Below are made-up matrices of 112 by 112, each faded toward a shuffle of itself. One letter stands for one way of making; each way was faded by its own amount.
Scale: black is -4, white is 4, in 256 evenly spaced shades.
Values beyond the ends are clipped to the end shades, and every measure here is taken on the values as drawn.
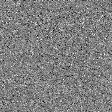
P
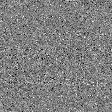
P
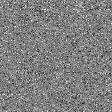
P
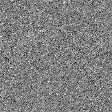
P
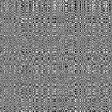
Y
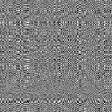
Y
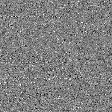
P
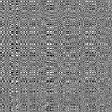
Y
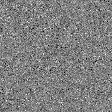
P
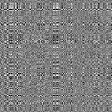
Y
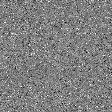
P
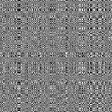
Y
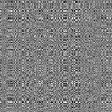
Y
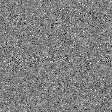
P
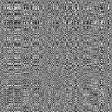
Y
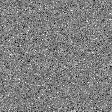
P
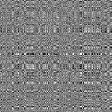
Y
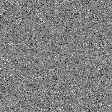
P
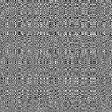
Y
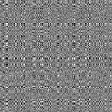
Y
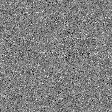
P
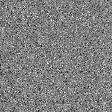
P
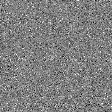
P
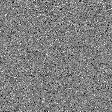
P
